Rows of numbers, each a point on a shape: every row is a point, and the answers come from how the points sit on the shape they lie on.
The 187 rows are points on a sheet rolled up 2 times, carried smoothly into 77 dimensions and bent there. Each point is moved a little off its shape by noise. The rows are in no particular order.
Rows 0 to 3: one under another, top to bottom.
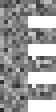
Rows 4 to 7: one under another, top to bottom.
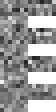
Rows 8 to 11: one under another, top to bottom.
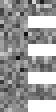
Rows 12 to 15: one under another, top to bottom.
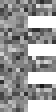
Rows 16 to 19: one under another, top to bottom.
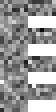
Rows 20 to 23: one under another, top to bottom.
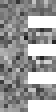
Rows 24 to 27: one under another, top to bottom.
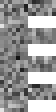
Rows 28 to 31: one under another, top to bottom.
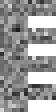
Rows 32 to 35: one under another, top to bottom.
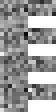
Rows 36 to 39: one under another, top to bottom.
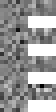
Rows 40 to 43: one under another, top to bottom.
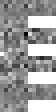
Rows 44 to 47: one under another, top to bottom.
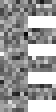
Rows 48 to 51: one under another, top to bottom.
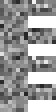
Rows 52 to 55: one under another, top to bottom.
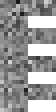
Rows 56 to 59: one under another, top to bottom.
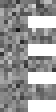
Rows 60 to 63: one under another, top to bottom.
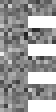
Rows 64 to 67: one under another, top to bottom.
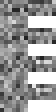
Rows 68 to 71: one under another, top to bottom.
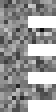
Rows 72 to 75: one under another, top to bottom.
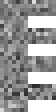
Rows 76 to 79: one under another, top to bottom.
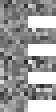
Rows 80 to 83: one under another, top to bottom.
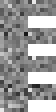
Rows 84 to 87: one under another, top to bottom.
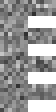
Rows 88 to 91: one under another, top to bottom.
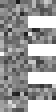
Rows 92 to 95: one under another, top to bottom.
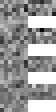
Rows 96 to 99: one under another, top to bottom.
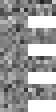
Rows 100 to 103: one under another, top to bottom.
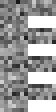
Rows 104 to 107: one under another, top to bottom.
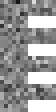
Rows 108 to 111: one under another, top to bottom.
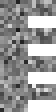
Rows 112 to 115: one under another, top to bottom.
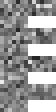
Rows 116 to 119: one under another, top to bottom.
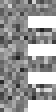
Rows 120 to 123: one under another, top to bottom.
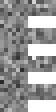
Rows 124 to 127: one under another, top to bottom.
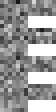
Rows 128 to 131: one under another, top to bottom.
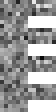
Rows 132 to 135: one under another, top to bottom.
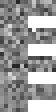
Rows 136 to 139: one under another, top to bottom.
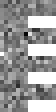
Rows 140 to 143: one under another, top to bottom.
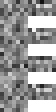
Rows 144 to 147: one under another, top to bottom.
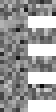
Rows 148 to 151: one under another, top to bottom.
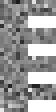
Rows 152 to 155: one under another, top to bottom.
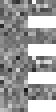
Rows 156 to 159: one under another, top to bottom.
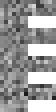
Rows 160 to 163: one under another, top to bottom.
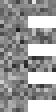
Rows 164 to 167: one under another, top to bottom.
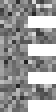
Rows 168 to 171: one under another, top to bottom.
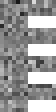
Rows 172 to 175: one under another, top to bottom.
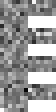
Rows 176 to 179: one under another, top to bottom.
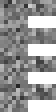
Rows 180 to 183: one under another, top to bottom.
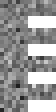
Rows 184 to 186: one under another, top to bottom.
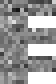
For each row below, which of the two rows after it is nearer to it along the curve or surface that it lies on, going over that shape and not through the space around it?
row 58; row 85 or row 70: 85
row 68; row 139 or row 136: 139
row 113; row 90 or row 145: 90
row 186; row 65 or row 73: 73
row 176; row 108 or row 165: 165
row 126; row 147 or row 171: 147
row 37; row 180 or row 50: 50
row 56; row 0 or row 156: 0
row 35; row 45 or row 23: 45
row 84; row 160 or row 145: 160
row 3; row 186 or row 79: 79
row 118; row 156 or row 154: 154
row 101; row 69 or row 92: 92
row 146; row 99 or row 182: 99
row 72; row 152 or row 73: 73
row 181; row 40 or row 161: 40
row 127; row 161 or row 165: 165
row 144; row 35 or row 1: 35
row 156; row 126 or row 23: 23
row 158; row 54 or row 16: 54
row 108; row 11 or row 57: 57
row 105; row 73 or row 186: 73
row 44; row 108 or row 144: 144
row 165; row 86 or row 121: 86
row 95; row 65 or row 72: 72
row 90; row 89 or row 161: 161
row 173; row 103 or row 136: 103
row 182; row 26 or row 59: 59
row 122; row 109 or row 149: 109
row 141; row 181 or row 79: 79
